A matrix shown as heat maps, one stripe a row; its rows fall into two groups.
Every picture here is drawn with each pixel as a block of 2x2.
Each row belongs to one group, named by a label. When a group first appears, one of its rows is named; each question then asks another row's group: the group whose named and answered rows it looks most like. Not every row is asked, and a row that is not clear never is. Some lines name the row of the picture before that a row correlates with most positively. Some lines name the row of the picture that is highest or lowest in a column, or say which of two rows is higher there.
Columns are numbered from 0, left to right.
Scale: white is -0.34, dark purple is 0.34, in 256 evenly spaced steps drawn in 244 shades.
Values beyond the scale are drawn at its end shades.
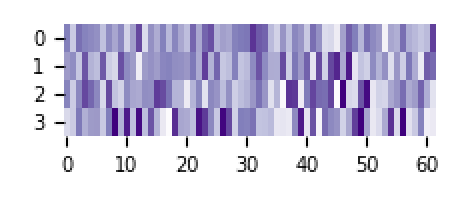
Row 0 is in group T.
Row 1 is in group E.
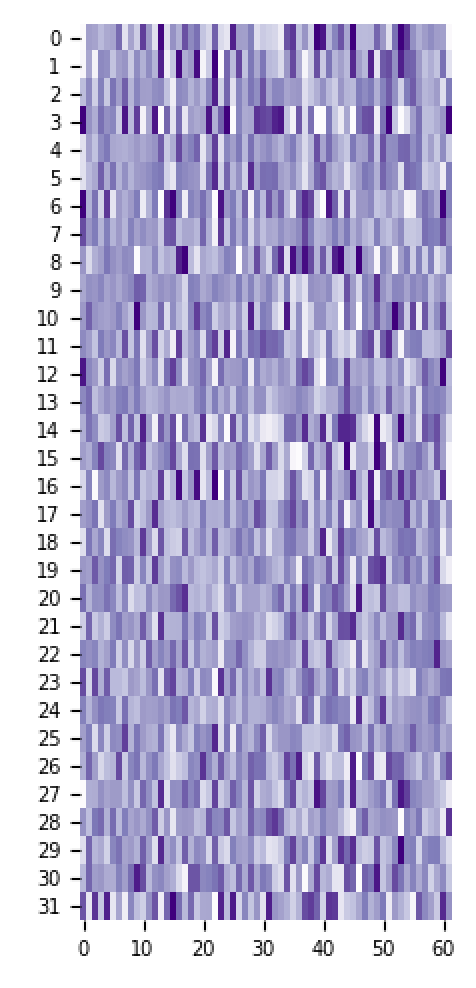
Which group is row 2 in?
T
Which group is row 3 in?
T
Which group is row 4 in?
T
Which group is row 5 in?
T
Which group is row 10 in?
E
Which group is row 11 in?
T
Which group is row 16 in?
T
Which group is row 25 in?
T
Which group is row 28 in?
T
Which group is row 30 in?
E
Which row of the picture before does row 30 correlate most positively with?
3
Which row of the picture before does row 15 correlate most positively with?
2
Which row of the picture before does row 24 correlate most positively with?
2
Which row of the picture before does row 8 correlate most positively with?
2
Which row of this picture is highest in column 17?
8
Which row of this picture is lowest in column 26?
8
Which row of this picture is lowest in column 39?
3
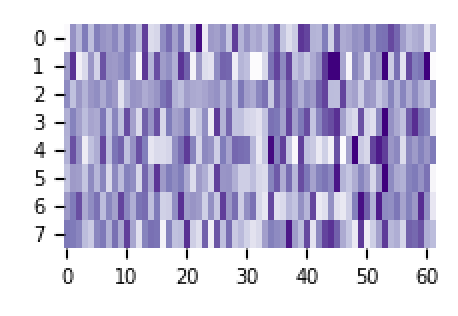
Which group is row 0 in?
T
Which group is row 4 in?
E
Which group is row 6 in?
E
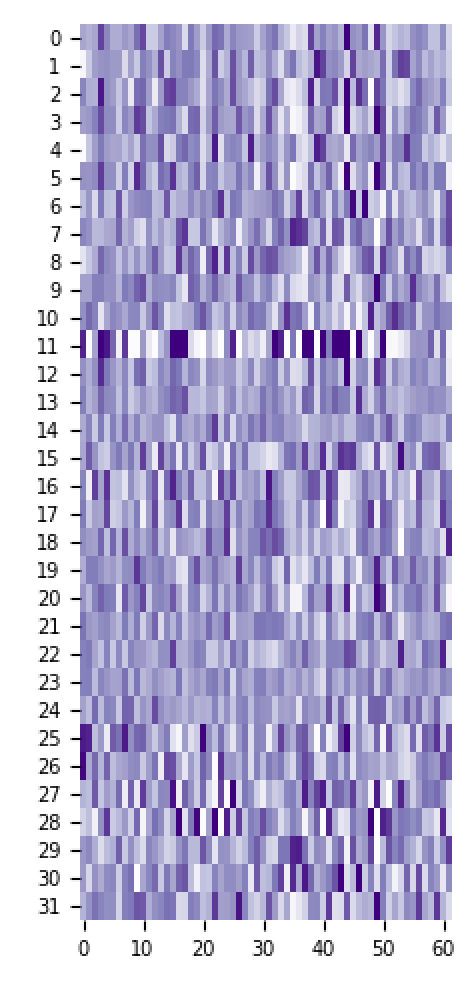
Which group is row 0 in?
E
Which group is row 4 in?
T
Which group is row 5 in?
E
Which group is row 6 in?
E
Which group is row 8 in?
T
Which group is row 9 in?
E
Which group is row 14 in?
T
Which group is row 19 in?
E
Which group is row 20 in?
E
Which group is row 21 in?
T
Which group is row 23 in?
T
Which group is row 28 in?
T
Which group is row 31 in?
E
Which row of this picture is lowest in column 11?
11
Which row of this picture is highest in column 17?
11
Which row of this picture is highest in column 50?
11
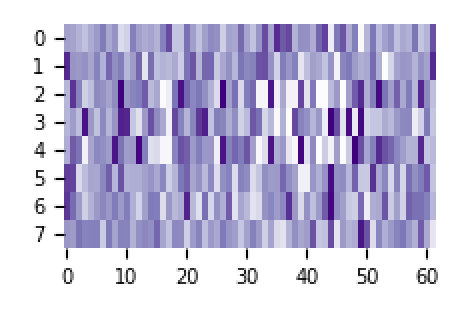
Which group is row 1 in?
T
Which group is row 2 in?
E
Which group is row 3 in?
E
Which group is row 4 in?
E
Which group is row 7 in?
E
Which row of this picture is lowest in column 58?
3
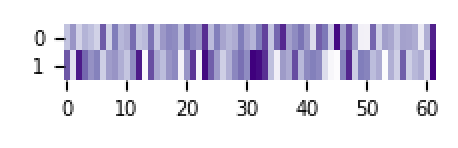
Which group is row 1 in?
T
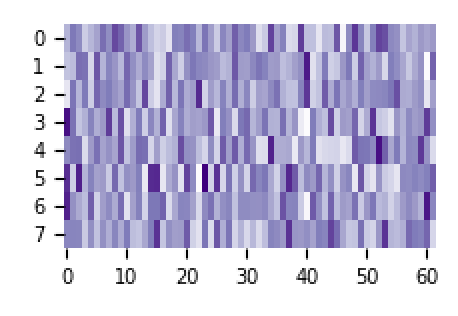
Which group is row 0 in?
E
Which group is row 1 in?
T
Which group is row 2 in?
T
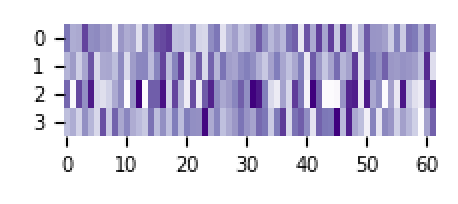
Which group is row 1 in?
T
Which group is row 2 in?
T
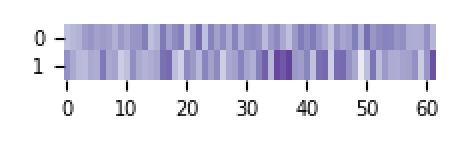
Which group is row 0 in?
T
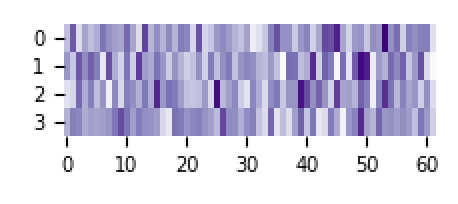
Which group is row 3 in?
E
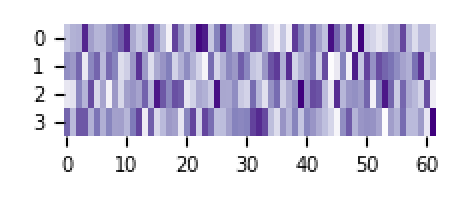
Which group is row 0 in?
E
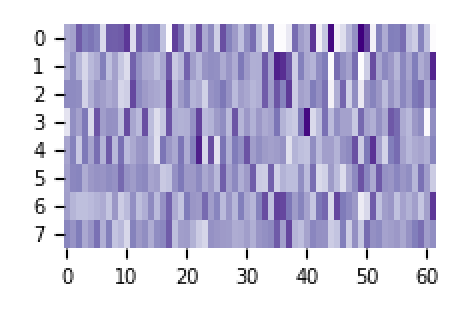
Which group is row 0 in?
E
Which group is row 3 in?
T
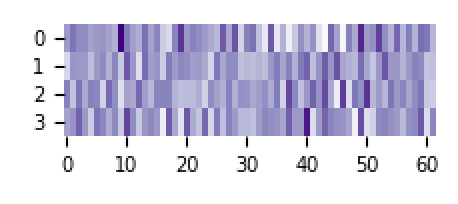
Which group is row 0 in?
E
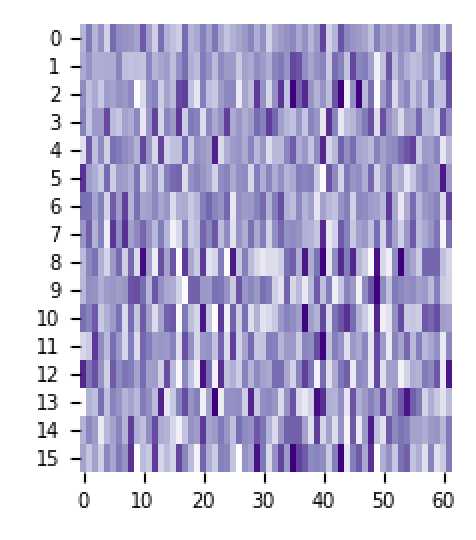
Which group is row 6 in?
T
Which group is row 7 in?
T
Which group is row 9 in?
E
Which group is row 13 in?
T
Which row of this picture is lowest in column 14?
13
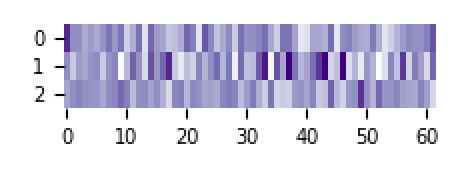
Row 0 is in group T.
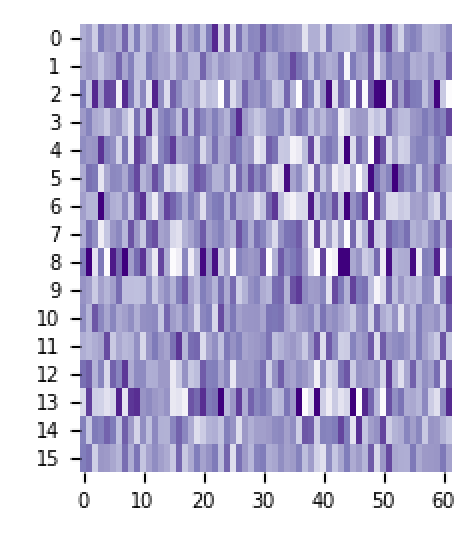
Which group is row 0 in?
T
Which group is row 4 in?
E
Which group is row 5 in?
E
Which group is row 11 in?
T
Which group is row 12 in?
T
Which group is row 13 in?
E
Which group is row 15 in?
T
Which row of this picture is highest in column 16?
11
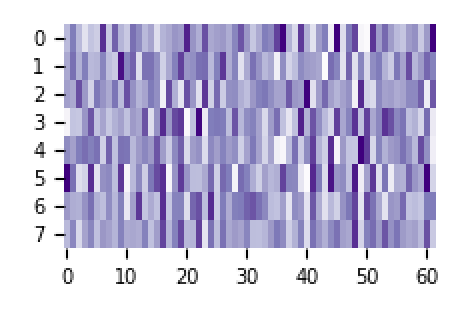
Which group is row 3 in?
T
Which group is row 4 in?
E
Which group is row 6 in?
T
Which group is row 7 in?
T
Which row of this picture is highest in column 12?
6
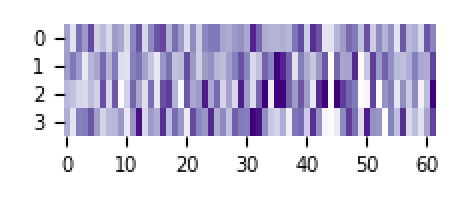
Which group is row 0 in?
T
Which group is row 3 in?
T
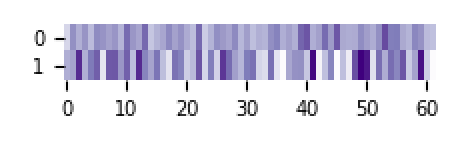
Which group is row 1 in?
E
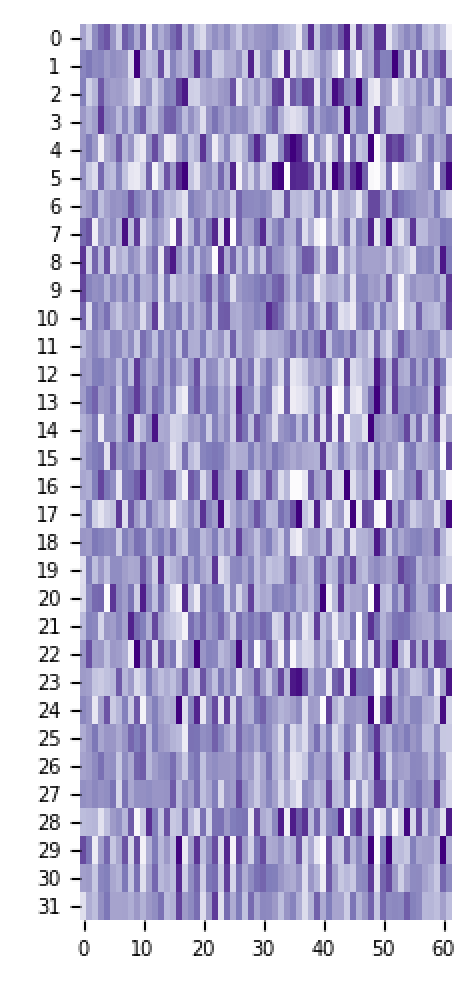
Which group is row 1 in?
E
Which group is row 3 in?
E
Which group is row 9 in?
T
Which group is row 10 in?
T
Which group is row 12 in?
E
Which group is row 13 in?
E
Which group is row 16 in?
E
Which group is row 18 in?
E
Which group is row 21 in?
E
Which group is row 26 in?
E
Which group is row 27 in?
E
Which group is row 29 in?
T
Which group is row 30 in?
T
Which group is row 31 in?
T
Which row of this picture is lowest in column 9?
28
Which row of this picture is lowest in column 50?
17
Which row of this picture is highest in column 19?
22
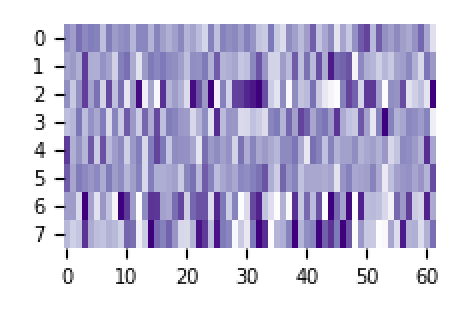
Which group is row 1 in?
E
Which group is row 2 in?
T
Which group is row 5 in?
T
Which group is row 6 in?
E
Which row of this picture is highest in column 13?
3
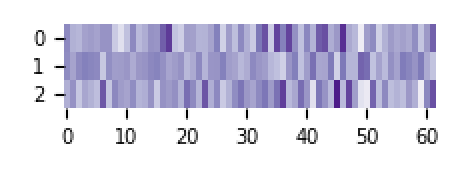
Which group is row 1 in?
E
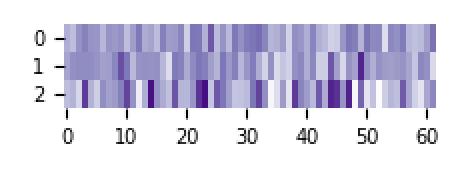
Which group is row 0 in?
T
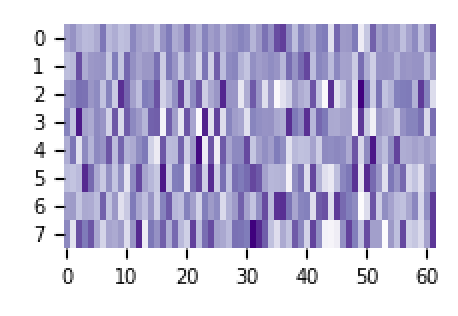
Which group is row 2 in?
E
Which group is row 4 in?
T
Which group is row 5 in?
T
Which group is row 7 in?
T
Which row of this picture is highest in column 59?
2
